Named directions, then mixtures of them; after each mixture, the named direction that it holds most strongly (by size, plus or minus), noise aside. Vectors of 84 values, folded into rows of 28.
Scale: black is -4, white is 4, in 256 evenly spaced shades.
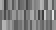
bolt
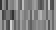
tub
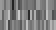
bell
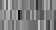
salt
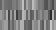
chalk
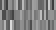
tub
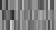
tub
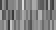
tub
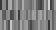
tub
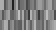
bell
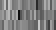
salt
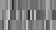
bell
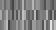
chalk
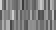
tub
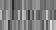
bell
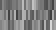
chalk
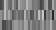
bolt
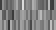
tub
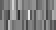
bell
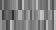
tub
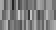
bell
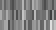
chalk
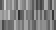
bolt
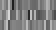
bell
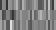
tub
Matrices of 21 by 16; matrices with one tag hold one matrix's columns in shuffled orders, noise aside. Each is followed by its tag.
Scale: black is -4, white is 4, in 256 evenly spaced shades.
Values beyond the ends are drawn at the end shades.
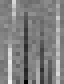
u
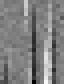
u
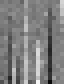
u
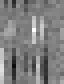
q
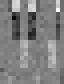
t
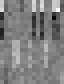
t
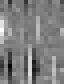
q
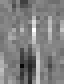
q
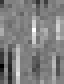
q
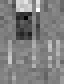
t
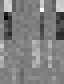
t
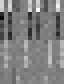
t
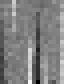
u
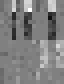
t
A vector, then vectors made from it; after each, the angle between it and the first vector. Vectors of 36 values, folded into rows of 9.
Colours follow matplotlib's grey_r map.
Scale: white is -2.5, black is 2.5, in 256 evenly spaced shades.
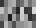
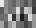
nearly opposite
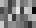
nearly opposite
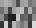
orthogonal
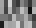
partly aligned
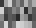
partly aligned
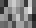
orthogonal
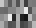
partly opposed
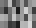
orthogonal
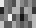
nearly opposite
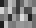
nearly parallel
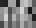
partly aligned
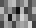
nearly parallel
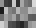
orthogonal
